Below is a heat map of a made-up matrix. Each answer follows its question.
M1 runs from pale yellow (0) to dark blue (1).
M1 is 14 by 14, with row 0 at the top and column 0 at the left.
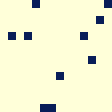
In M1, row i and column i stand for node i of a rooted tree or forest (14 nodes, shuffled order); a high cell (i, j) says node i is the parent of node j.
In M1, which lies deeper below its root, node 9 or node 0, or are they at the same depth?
the same depth
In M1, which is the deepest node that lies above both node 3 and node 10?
4
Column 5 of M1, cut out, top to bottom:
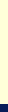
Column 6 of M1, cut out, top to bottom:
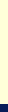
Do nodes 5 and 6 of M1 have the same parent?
yes
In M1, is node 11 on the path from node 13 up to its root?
no
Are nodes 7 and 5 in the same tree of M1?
no
